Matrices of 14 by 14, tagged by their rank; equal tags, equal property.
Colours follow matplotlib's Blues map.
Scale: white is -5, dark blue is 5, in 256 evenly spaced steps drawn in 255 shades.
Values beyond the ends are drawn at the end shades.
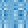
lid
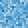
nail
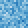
nail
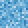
nail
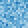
nail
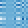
lid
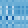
lid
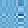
lid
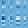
lid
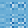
lid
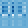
lid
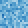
nail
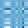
lid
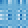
lid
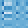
lid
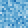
nail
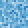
nail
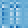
lid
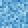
nail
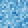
nail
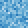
nail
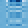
lid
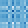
lid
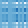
lid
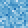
nail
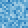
nail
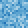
nail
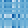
lid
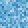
nail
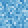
nail
